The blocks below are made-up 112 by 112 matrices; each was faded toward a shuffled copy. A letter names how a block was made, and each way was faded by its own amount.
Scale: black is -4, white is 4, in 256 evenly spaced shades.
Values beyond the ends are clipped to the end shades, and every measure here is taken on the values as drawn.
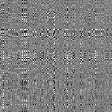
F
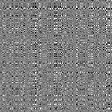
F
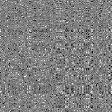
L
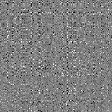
L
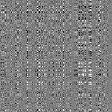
F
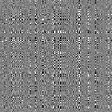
F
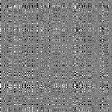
F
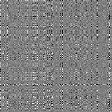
F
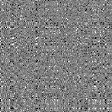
L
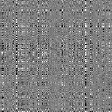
F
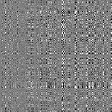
F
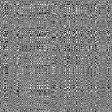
F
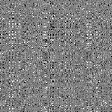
L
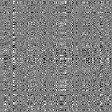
F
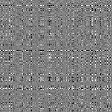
F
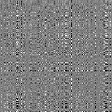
F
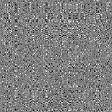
L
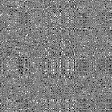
L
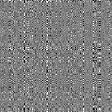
F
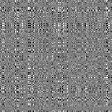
F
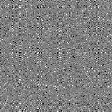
L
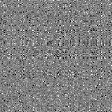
L
